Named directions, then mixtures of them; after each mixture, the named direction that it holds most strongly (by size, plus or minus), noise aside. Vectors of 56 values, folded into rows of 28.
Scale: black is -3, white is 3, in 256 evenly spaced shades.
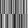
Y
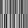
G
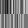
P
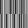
G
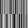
Y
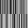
Y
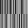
G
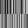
P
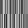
G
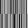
Y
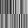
P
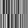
G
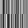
G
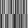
Y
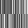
Y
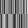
Y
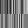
P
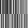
P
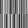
G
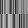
Y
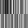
P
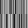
Y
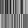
P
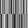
Y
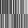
P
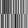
P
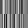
G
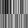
P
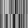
Y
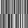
Y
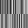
P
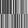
P
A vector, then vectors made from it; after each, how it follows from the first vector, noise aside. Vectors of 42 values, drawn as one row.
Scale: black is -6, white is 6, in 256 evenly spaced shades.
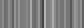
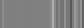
partly zeroed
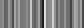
scaled up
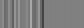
partly zeroed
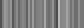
wrapped around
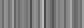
negated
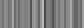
negated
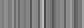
negated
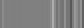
partly zeroed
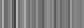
wrapped around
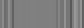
partly zeroed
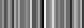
scaled up
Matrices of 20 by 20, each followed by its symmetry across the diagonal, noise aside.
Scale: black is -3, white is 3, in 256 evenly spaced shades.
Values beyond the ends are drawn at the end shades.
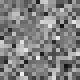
symmetric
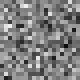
neither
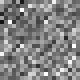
symmetric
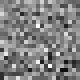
neither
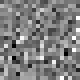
neither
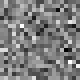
neither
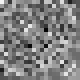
symmetric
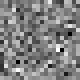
neither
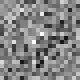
symmetric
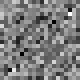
symmetric
